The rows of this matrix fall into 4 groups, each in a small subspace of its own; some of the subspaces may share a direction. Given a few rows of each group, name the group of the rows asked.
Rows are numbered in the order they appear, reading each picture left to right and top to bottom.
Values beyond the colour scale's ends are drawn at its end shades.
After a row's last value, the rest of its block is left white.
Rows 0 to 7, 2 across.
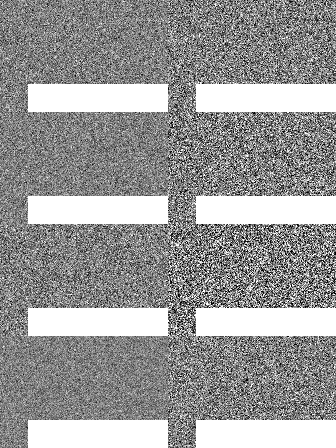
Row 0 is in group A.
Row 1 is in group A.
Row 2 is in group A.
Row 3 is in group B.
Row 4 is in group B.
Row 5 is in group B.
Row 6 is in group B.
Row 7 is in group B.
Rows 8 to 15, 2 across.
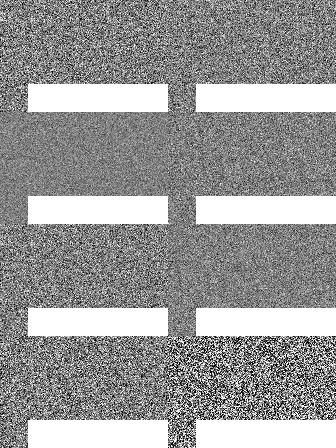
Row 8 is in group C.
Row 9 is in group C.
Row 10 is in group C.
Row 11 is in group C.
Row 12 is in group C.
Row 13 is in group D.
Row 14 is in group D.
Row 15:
B
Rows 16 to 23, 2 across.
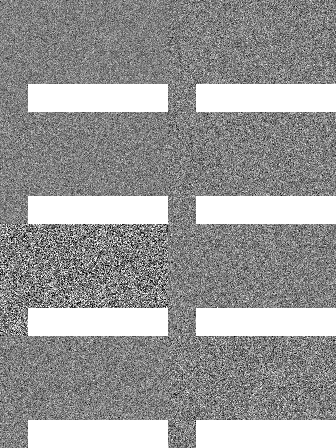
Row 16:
A
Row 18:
C
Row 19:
C
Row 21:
B
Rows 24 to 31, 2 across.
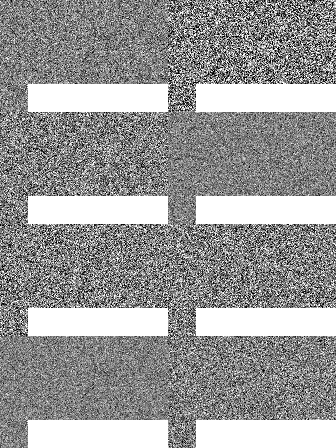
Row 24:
A
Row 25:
C
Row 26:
A
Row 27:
C
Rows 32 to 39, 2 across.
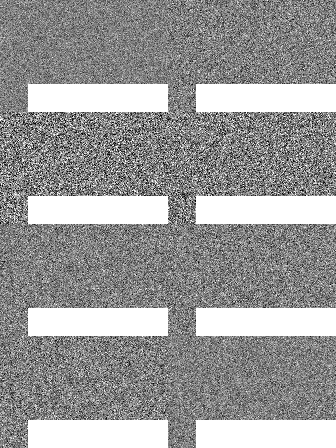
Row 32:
D
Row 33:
A
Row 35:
C
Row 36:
D
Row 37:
B
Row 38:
D
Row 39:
D
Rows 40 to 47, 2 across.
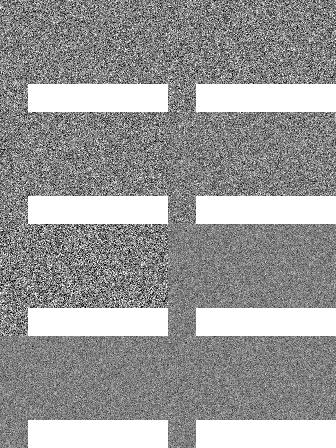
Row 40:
C
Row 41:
D
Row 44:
D
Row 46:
A
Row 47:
D
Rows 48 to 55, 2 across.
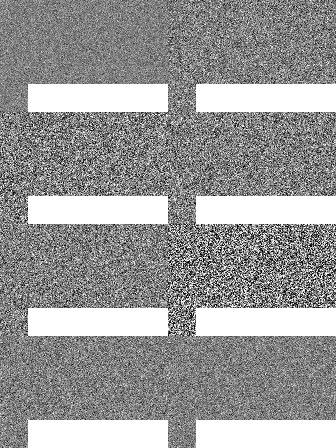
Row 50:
B
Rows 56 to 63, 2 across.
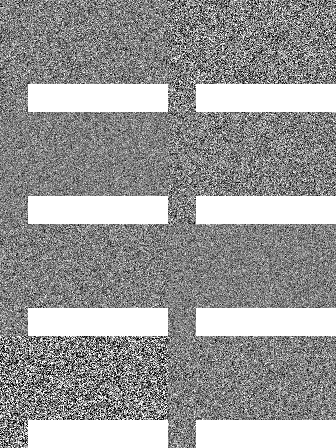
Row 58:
A
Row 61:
C
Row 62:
B
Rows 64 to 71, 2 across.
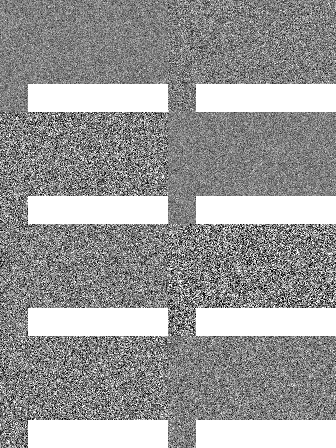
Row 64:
B
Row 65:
C
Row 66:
C
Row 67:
A
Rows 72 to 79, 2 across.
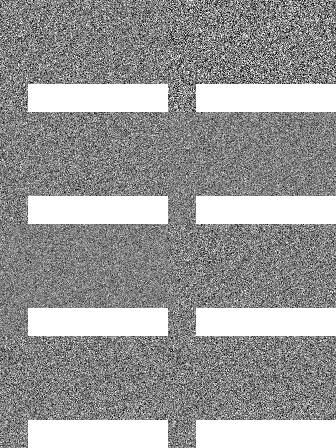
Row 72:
A
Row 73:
A
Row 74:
B
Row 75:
A
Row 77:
A
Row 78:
B
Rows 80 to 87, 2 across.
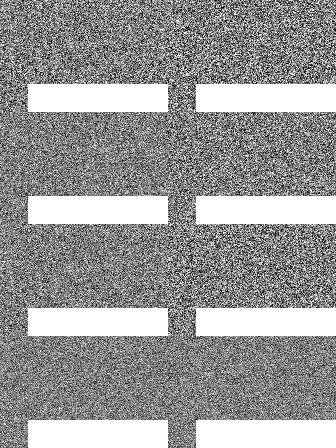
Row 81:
B
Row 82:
A
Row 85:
C
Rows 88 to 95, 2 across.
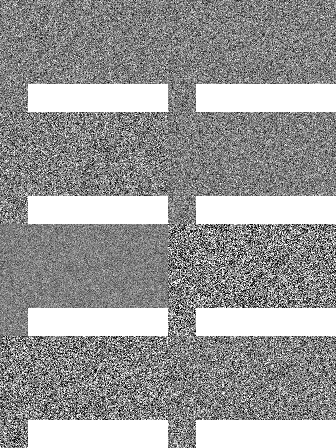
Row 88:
A
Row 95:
A
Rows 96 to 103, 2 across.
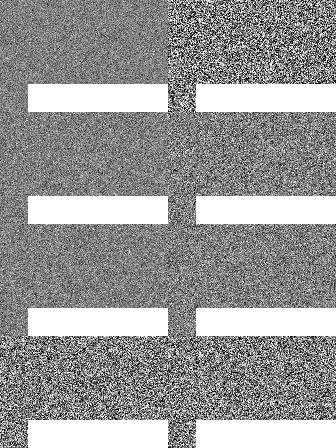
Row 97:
C
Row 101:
D
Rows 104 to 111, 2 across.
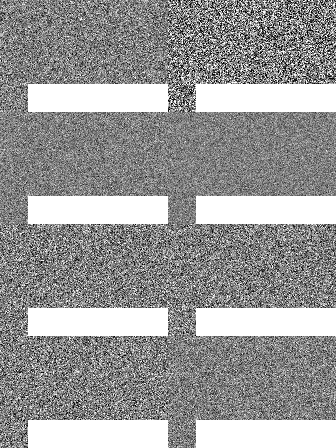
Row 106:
D
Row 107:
C
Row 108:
A
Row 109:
C
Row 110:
A
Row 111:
D
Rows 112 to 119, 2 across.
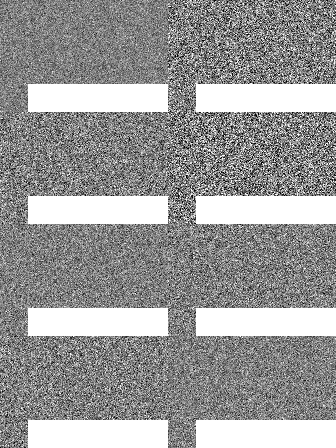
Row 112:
C
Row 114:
D
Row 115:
A
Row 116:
A
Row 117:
C
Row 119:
C
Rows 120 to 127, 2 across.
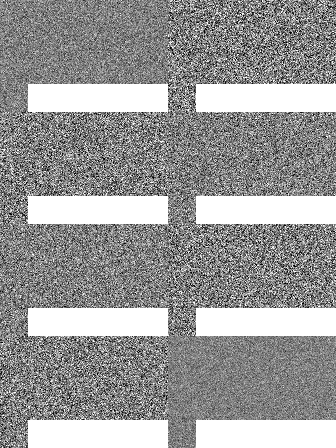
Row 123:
B
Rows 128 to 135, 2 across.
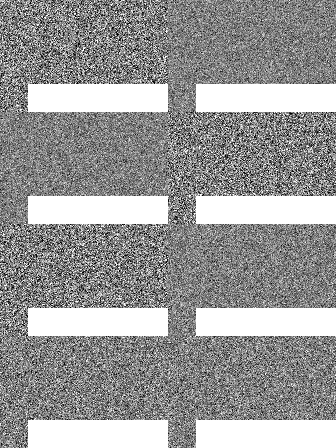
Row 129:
C
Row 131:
A
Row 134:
A
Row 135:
D
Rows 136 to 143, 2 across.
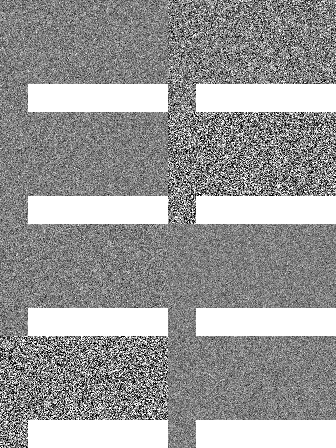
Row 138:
A
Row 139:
A
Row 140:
C
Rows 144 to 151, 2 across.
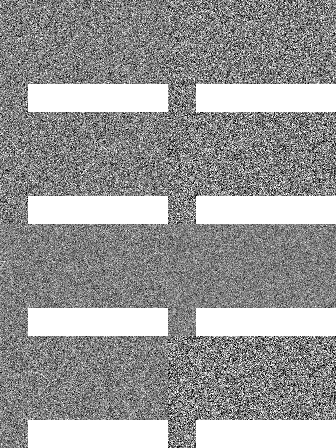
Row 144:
A
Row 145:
C
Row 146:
A
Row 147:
D
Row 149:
B
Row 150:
A
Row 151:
D
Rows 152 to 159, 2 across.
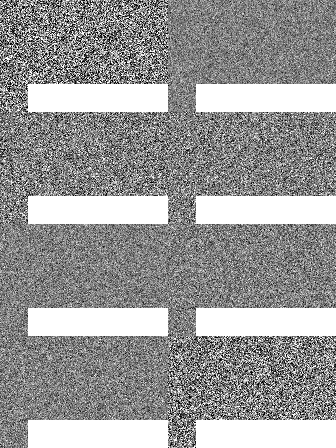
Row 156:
B
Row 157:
C
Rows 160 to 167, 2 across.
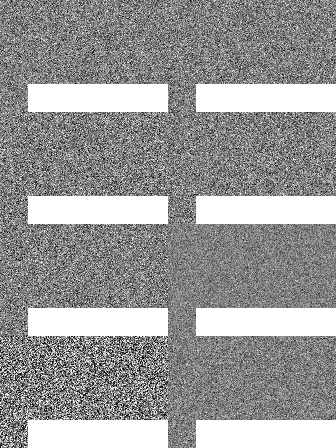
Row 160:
A
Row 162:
D
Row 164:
A
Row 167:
B
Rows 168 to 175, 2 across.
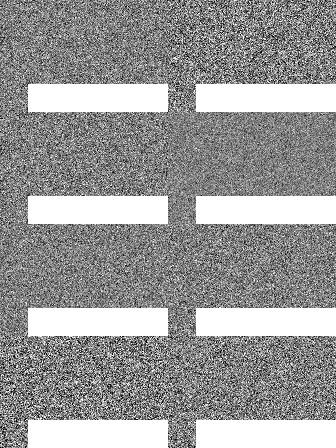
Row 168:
D
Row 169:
A
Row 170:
D
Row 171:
B
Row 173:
B
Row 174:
C
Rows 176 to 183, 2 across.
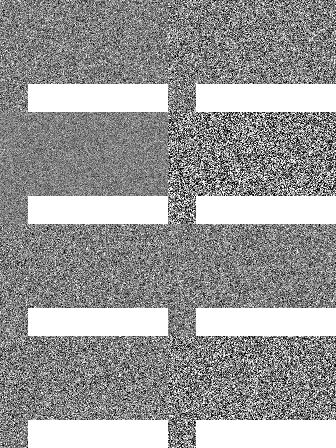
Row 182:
B
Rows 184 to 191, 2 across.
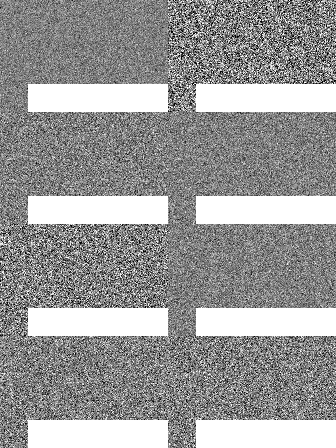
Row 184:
C
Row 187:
C
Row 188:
C
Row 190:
D
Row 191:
A
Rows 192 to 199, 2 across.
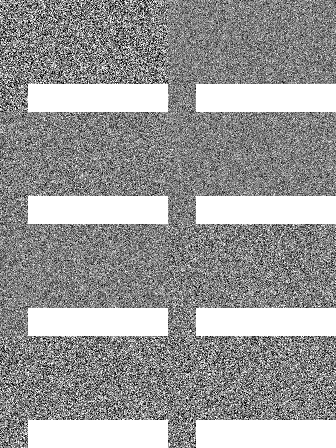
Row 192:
C
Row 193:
C
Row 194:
C
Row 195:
D
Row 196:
C
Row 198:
B
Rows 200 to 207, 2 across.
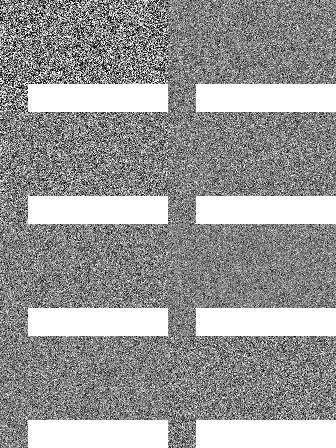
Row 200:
C
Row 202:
D
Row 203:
B
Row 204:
B
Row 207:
C
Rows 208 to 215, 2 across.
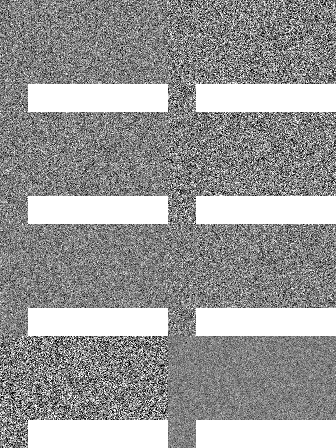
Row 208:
C
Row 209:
A
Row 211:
B
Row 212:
D
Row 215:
D
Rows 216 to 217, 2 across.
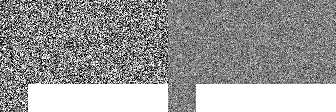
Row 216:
D
